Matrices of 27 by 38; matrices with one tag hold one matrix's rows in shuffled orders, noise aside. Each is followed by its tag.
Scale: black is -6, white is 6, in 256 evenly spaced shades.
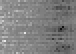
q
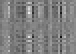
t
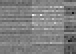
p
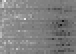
q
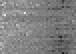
q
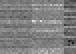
p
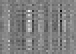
t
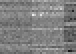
p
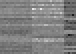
p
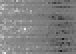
q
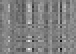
t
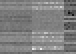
p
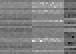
p
